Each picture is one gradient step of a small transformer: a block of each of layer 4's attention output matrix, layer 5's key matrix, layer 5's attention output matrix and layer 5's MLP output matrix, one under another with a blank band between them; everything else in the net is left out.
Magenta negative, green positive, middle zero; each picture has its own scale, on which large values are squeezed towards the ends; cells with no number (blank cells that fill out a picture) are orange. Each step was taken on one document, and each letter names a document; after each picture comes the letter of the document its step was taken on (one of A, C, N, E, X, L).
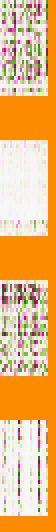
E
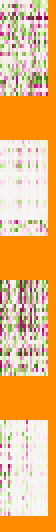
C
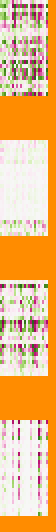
E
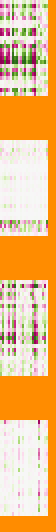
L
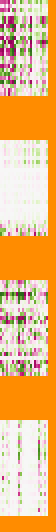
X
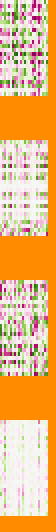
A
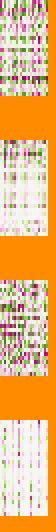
A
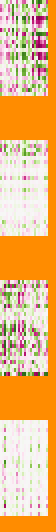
A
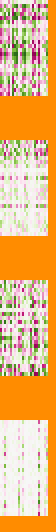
A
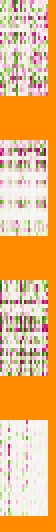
C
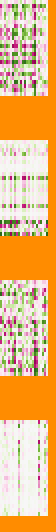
L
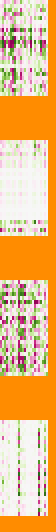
X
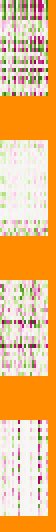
E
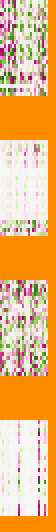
X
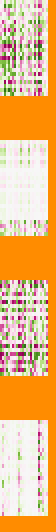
X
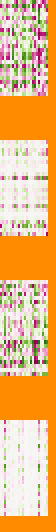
A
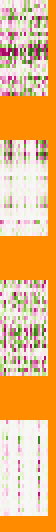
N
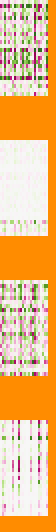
E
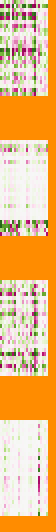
L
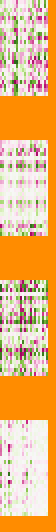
C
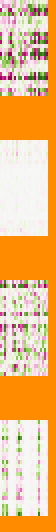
N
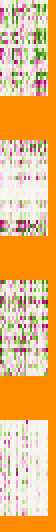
C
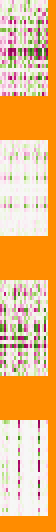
N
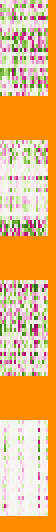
A
